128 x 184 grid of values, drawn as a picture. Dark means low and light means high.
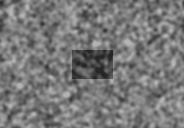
Odd patch: lower, in the centre. Average level on the scale: 50%. Slope: none. Grain: blotchy. Ninth with the lowest average: centre. Mirror symmetry: none.
